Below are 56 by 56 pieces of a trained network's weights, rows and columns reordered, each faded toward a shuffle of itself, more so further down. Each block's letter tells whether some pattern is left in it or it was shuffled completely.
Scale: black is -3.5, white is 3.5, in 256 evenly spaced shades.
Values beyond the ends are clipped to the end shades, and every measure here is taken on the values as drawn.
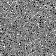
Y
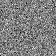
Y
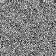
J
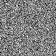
Y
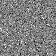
Y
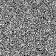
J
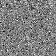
Y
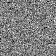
Y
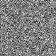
J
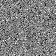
Y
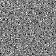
J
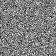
Y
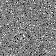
Y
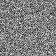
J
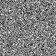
J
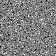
Y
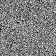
Y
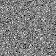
J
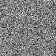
J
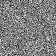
Y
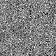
J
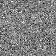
J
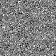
J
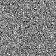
J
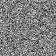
J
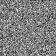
Y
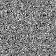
J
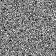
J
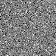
J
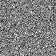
J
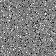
Y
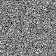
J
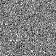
J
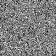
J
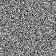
Y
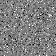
J
